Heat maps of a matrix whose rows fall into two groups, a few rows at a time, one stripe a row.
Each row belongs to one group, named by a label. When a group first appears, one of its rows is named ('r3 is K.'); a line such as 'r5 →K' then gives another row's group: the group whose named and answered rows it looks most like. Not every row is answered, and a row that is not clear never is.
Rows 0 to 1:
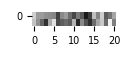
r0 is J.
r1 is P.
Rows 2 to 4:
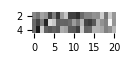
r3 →P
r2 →J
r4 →J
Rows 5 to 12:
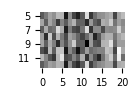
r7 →P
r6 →J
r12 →P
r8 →J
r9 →J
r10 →P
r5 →P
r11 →P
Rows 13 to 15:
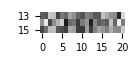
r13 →J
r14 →P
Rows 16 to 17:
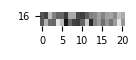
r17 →P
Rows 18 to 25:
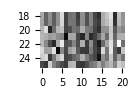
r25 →J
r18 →P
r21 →J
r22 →P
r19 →P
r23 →J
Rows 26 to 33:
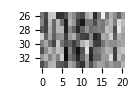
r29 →J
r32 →P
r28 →P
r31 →P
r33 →J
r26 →J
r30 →P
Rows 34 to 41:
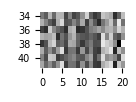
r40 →J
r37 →J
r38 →J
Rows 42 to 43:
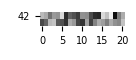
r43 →J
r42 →P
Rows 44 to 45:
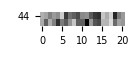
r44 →P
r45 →J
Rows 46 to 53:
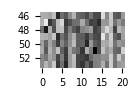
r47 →P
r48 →P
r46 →J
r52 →J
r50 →J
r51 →J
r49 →J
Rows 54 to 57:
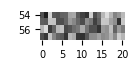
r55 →J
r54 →J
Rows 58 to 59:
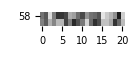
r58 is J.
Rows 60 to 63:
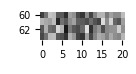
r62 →P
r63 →J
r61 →J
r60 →J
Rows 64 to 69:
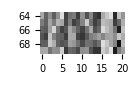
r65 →P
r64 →P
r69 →P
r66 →J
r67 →J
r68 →J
